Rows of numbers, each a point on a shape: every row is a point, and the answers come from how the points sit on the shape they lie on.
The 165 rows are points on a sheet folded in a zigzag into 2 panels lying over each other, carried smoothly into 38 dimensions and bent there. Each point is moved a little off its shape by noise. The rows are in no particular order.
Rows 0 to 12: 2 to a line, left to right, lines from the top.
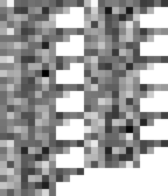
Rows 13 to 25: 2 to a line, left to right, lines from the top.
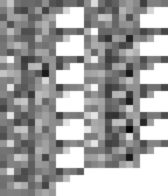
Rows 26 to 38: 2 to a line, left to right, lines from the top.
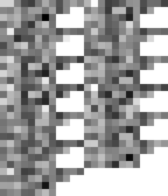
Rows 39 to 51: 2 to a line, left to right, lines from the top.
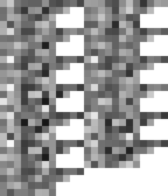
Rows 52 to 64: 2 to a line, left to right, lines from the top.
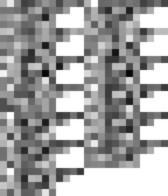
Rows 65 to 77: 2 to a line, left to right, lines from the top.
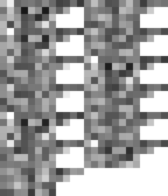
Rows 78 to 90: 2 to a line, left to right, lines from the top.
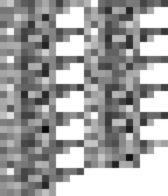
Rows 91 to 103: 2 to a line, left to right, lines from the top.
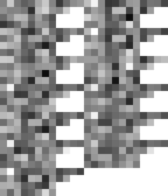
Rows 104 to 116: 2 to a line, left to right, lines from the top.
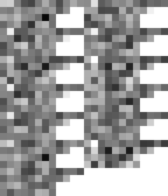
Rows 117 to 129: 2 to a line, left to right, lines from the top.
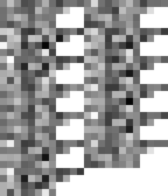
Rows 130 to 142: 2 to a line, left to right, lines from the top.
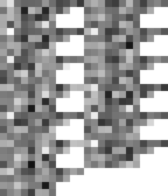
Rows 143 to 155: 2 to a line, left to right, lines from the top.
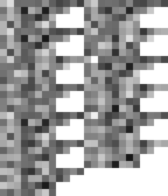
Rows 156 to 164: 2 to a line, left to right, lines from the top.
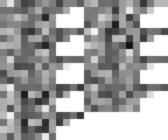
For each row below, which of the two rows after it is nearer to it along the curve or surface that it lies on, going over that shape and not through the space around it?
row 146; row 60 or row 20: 20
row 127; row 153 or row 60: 60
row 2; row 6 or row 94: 94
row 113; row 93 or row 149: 149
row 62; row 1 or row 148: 1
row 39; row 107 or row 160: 160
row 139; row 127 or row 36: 127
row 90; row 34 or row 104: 104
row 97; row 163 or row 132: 132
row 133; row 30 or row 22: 22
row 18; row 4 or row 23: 4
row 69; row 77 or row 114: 77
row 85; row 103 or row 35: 35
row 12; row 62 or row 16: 62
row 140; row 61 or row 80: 80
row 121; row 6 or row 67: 67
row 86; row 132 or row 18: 18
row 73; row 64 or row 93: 64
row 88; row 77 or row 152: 77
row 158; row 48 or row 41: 48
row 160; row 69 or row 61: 69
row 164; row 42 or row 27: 27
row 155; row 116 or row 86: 116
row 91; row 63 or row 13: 13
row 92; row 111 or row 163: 111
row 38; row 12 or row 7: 7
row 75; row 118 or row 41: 41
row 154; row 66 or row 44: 44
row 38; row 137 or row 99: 137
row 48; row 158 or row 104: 158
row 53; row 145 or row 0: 0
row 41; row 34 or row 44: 44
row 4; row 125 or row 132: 132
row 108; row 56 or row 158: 158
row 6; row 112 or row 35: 35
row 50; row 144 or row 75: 144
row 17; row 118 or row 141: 141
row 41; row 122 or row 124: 124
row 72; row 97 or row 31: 31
